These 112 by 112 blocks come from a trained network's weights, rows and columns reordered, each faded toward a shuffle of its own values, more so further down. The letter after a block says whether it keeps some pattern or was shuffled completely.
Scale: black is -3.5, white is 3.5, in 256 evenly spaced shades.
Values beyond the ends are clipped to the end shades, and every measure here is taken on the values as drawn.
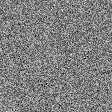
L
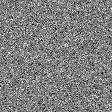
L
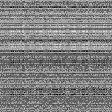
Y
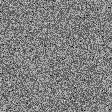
L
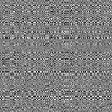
Y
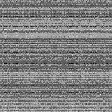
Y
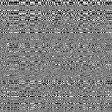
Y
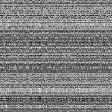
Y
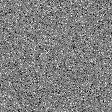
L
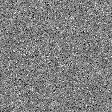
L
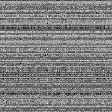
Y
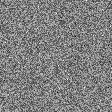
L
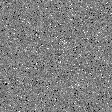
L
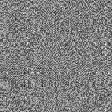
Y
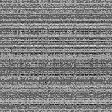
Y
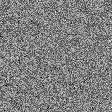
L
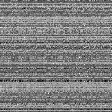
Y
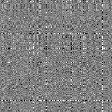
Y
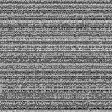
Y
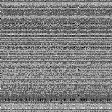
Y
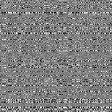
Y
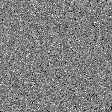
L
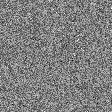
L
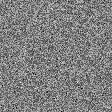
L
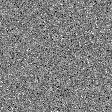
L
